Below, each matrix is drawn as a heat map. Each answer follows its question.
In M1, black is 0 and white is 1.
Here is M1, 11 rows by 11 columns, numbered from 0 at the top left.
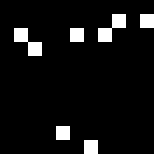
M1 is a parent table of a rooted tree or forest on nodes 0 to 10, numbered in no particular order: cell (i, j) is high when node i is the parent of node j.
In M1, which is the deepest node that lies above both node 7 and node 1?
2
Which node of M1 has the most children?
2
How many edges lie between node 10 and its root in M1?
3
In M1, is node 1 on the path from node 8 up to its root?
yes
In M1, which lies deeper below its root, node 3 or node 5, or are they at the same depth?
node 5
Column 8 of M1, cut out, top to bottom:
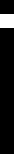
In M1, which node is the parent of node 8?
1
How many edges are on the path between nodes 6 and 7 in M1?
4
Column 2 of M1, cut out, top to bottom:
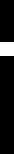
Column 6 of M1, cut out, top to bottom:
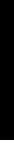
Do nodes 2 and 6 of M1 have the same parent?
no
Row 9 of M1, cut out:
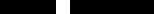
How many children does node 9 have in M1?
1
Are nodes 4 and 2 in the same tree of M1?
no
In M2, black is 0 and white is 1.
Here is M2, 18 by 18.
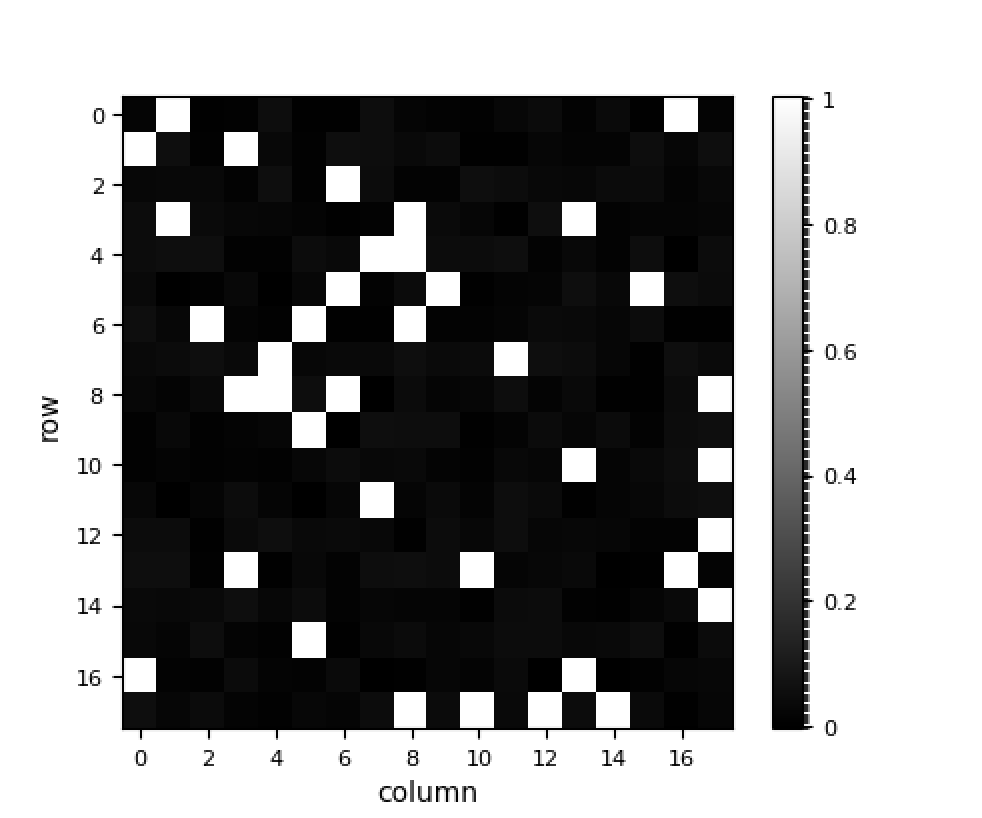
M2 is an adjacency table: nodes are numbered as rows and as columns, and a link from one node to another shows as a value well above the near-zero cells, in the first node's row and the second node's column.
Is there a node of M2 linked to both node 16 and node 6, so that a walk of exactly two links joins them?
no
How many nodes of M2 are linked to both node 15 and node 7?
0
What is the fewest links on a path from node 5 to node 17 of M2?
3
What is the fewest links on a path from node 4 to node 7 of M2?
1
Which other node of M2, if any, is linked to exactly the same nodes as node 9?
node 15
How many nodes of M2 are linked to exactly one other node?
6
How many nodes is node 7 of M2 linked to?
2
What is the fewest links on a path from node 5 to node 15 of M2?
1
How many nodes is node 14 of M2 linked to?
1
